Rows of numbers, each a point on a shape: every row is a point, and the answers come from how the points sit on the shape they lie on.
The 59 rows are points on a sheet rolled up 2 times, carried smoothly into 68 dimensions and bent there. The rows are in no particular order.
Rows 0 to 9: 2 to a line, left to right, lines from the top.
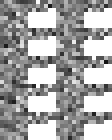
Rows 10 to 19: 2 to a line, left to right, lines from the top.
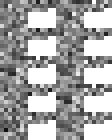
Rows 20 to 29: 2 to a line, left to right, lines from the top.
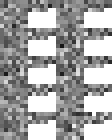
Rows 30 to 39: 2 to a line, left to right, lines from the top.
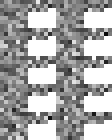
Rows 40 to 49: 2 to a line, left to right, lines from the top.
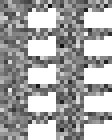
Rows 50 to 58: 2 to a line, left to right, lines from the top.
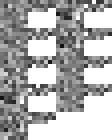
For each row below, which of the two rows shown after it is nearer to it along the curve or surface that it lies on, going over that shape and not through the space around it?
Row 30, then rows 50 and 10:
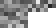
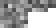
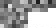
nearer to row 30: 50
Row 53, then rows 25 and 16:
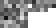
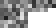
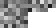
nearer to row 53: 25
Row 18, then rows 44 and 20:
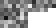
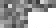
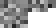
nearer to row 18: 20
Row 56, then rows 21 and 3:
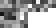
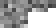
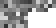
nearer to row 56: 3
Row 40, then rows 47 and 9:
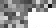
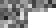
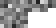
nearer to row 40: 9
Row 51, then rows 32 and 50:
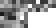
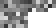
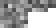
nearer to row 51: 32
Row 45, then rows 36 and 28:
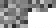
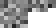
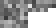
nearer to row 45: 36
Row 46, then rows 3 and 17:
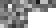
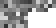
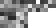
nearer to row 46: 3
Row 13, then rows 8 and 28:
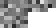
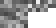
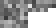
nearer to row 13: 8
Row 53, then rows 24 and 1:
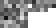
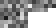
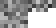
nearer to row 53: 24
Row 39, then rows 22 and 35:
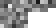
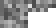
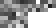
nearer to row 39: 35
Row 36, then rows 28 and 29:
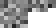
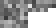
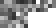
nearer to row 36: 29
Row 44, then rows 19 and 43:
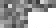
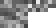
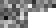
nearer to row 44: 19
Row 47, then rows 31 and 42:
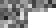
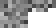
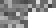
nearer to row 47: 42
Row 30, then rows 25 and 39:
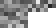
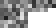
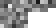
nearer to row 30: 25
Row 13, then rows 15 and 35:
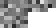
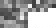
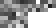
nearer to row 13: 35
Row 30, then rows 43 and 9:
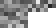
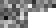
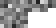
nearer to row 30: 43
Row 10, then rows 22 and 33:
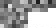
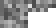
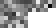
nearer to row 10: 33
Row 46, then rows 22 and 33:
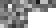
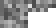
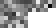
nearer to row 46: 33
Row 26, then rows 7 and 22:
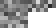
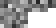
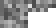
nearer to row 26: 22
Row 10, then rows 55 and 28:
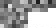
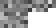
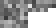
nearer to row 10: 55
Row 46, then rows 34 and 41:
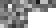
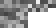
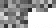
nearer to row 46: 41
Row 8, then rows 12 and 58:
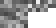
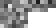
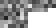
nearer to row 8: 58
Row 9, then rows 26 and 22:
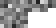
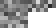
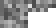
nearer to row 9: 26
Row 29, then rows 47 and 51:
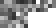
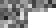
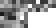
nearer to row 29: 51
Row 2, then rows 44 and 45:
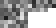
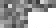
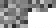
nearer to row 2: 45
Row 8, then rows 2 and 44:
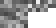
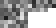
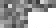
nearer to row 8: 2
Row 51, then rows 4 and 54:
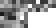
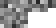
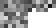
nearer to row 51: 54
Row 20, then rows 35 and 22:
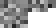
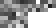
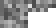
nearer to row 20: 35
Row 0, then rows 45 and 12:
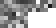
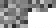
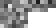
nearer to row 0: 45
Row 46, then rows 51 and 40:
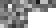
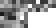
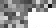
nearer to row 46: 40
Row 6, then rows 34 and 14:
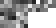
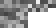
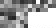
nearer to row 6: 14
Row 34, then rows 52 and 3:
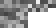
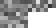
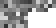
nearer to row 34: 52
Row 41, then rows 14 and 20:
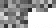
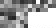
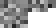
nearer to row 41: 20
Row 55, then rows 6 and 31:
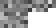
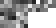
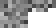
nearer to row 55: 31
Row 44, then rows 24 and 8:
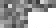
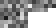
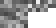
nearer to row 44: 8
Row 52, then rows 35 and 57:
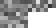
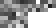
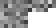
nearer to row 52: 57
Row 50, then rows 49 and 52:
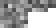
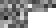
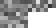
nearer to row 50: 52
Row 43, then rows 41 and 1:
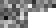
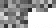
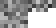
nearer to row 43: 1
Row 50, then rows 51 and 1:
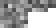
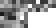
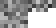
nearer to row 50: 1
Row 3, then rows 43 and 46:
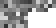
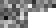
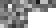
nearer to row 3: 46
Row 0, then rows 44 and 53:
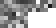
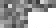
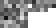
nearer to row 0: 53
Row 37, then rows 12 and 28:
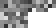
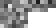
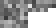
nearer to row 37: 12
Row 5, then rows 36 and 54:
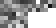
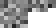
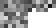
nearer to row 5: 54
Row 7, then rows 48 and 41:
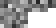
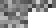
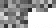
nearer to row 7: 41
